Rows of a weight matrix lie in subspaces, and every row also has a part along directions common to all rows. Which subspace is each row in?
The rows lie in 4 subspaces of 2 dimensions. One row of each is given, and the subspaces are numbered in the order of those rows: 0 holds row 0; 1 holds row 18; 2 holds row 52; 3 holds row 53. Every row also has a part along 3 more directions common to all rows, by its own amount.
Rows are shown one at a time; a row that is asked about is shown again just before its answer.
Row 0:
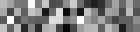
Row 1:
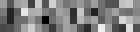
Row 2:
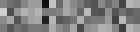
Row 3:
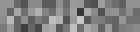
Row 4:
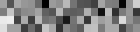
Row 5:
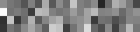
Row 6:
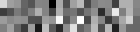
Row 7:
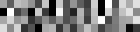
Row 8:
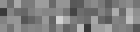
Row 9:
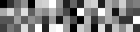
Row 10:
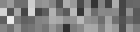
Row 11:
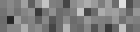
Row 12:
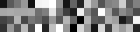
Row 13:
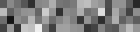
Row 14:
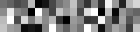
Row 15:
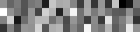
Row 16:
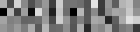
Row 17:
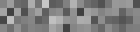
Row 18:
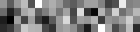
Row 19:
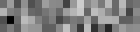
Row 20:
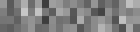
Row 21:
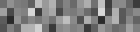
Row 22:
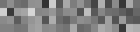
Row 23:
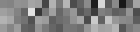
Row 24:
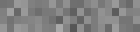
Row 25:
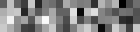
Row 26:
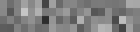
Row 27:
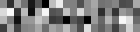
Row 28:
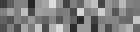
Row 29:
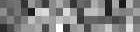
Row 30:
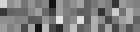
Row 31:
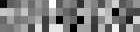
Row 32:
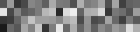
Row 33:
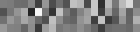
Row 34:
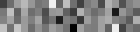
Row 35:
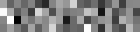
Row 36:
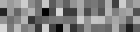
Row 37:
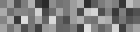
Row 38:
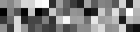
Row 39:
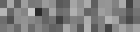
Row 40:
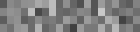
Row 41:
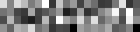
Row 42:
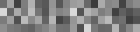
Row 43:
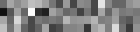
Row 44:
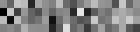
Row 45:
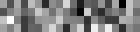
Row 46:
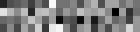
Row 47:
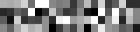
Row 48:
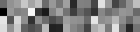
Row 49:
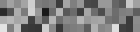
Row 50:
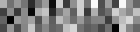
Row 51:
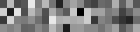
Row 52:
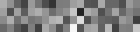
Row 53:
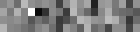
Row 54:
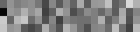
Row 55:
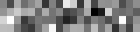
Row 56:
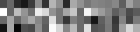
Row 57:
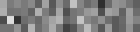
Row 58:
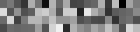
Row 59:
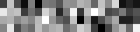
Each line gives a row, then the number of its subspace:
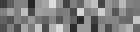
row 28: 2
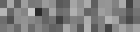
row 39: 3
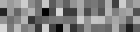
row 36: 3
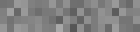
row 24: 2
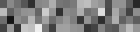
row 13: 1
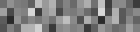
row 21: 1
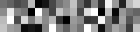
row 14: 1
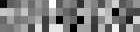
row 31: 2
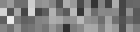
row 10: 0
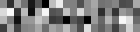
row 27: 0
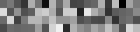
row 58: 3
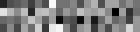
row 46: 2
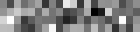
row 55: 3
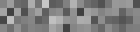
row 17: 0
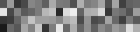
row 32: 3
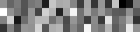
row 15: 0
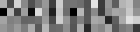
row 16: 3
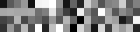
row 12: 2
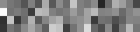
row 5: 0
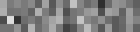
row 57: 0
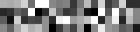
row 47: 1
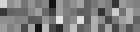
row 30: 2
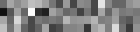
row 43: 0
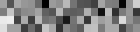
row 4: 0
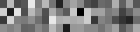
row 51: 0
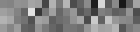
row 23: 0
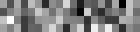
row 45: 3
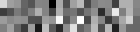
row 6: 2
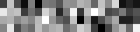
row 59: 1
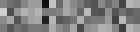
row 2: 1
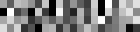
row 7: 1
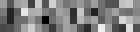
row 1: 1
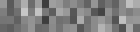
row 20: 1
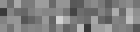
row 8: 3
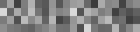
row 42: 3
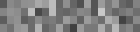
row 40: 2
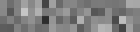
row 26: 1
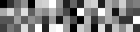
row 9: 2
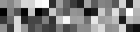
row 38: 1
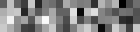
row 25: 1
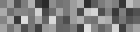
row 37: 3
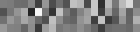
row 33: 0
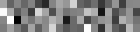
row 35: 0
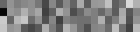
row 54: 0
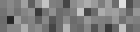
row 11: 3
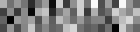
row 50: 2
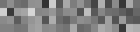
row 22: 1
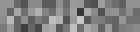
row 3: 2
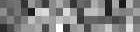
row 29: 3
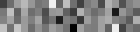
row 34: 2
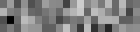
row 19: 3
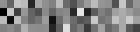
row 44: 0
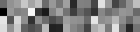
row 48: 0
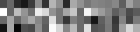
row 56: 2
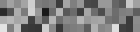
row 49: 0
